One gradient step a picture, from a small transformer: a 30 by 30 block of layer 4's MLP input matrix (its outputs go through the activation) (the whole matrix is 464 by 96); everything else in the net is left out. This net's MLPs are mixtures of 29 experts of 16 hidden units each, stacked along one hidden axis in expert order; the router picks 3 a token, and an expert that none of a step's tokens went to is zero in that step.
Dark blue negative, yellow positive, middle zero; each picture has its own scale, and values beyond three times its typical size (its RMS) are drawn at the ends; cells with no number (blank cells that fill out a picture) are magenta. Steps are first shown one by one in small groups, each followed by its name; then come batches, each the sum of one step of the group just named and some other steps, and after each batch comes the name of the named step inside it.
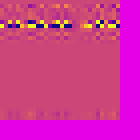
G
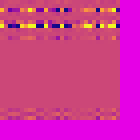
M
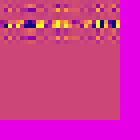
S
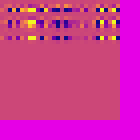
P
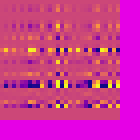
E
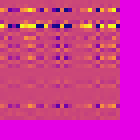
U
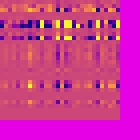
E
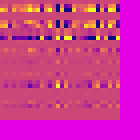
E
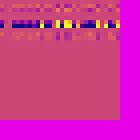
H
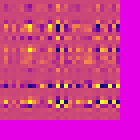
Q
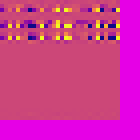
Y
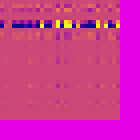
H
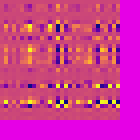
Q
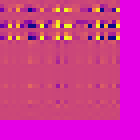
Y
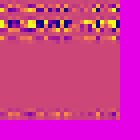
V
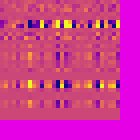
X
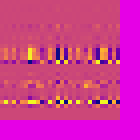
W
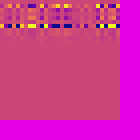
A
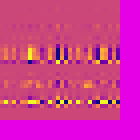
W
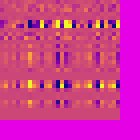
X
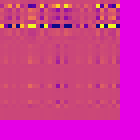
A
